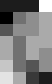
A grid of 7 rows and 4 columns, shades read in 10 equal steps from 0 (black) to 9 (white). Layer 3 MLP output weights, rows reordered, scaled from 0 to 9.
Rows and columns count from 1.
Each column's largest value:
8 6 6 9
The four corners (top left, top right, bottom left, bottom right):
1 9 8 1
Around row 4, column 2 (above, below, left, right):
5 4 6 6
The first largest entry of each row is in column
4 4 4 1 1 1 1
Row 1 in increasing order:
1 1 1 9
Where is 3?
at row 3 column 1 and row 6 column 3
